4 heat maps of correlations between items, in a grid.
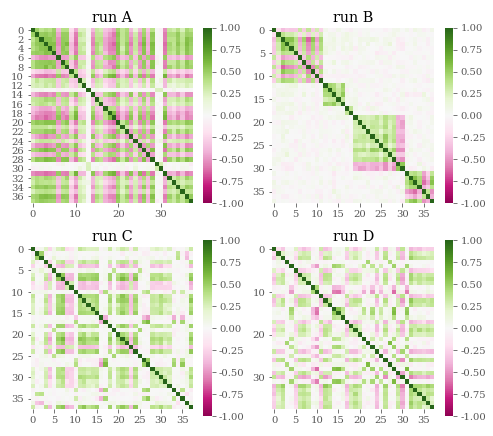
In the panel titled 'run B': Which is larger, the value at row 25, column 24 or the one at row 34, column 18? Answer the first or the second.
the first
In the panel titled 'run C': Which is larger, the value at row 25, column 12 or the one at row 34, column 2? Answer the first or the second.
the second
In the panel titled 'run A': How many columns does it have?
38
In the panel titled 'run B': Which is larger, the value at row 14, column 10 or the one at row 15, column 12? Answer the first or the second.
the second
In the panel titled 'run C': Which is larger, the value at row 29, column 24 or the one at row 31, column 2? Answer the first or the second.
the first
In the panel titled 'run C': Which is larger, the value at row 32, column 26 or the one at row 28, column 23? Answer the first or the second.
the first
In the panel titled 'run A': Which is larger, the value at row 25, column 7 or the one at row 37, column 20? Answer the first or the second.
the second
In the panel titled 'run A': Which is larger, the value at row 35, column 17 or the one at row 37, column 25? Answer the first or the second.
the first
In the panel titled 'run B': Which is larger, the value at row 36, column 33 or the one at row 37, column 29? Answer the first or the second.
the second
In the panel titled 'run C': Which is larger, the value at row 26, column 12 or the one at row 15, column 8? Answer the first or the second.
the first
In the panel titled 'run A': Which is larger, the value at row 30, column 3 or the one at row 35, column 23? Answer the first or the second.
the first
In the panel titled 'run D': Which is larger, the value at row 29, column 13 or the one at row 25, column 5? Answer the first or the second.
the first
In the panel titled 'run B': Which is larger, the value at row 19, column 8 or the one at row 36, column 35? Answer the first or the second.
the second
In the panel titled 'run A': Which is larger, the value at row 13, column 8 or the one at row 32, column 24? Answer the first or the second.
the second
